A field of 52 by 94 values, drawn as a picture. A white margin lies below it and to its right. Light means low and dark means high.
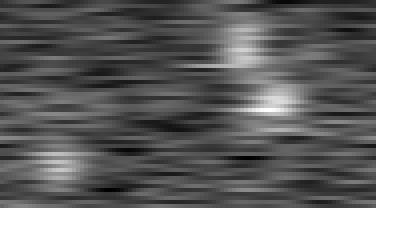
Ninth with the lowest average: middle right. Histogram: skewed, a long tail of low values. Dips: three. Slope: none. Mirror symmetry: none.
